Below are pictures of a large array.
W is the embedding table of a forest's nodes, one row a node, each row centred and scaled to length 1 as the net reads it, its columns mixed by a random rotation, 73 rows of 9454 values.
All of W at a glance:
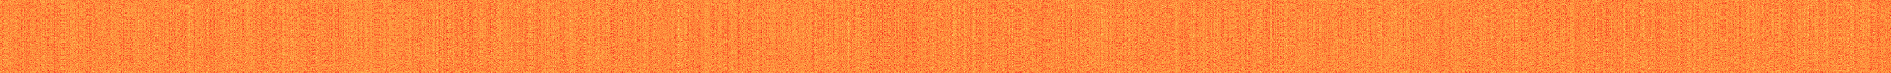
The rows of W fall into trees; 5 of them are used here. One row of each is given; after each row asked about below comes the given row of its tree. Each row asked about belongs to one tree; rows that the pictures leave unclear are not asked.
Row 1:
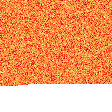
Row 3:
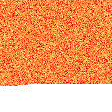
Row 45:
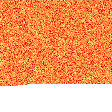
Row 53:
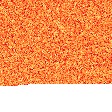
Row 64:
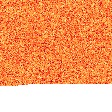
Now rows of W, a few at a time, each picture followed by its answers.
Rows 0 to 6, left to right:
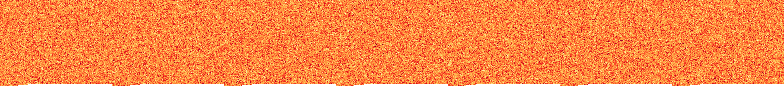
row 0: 64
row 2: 64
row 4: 45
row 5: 53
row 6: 64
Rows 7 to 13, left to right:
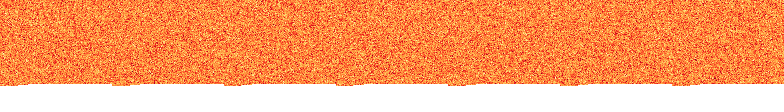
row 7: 53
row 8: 64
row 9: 3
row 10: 3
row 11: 3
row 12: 64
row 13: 64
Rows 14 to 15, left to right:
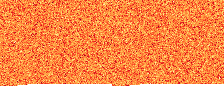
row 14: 3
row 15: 3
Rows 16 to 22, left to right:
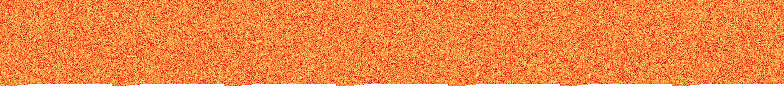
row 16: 53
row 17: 45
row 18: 1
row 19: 64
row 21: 3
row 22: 64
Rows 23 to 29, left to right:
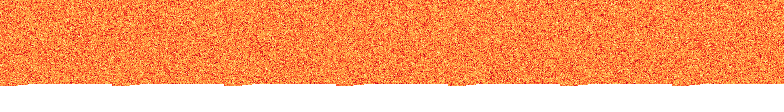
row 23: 45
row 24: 3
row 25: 64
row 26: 3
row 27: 64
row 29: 3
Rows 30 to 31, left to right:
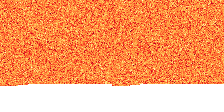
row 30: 45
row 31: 64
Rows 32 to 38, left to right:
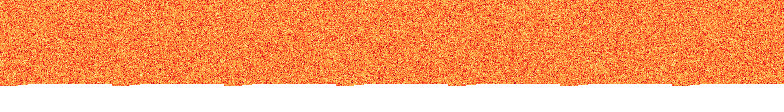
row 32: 45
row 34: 64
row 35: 64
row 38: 45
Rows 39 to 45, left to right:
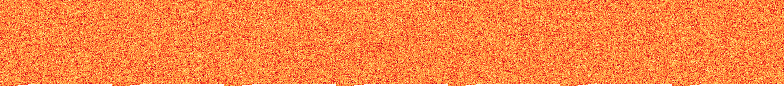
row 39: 1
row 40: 1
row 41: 53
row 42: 64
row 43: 45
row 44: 3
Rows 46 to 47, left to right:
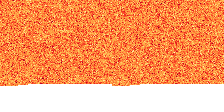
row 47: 3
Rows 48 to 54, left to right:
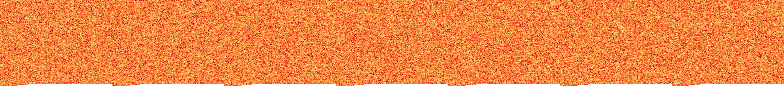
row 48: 45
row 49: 1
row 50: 3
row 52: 3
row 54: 3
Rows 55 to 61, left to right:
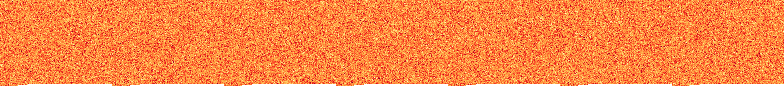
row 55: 45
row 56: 64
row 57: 1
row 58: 64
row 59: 45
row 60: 53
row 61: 3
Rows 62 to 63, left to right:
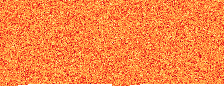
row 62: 1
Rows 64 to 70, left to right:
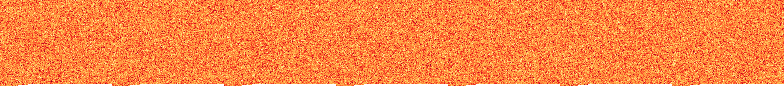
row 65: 45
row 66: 3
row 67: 64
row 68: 1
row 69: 53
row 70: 45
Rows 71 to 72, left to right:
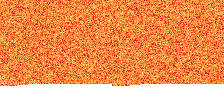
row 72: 3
